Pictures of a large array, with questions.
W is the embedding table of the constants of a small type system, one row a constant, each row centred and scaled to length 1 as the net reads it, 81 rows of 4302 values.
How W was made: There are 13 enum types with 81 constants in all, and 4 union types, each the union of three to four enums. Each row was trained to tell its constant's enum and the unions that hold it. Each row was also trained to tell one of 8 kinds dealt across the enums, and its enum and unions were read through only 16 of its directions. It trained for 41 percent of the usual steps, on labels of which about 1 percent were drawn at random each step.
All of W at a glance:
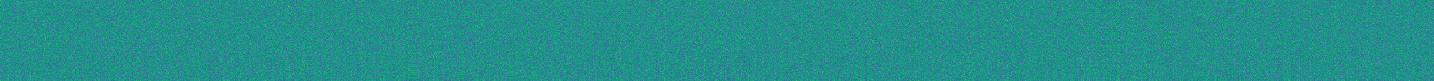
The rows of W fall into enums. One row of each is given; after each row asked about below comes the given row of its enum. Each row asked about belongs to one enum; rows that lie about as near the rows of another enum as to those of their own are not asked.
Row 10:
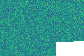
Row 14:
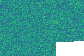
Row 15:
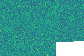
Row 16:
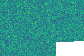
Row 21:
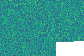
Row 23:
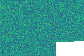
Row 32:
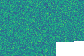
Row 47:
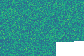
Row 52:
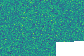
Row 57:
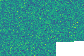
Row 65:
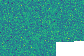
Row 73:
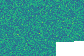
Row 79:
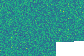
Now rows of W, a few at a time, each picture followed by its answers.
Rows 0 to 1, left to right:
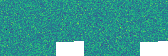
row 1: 16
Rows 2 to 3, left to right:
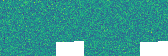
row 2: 10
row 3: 10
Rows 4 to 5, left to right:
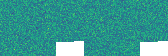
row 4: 79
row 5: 47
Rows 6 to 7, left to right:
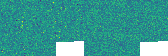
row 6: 65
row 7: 32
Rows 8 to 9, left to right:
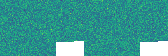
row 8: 21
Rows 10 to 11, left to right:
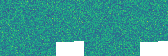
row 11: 15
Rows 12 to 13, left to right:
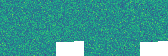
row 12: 21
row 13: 16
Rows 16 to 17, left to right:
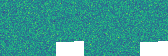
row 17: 14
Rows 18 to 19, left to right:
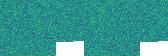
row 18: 57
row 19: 79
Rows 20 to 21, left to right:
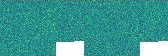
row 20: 65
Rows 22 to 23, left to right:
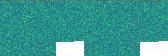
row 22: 14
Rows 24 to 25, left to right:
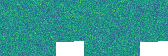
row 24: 23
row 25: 79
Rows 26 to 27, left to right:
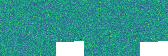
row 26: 79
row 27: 14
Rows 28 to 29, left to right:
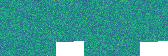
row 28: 47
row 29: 10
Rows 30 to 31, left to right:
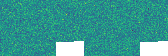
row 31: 15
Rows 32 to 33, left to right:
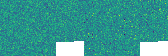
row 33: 65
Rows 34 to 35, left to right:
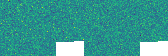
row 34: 16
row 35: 73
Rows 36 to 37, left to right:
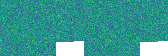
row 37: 23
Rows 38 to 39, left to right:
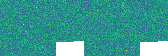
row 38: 23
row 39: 14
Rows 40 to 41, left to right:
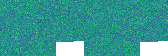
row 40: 79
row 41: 15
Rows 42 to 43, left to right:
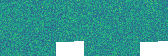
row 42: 47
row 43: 47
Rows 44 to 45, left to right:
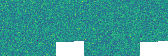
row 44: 16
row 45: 14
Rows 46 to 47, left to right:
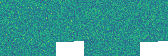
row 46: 21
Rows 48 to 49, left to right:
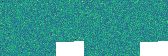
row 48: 16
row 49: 32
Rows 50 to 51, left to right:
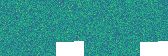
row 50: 14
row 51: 47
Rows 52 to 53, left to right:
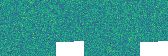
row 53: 52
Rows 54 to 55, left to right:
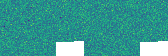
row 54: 10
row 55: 47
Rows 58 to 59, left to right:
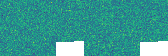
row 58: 52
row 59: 14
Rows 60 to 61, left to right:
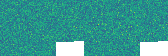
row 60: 47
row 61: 52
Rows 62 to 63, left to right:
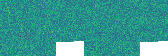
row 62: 57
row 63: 15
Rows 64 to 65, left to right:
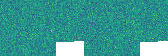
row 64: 21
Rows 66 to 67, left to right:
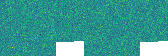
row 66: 52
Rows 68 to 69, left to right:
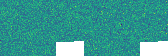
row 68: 23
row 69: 21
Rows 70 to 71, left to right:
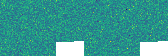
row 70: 21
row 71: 10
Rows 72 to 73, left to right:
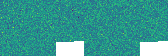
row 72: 52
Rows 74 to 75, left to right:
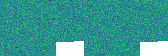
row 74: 52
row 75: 79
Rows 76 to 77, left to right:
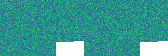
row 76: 16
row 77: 21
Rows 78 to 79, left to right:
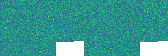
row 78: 52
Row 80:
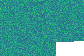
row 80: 79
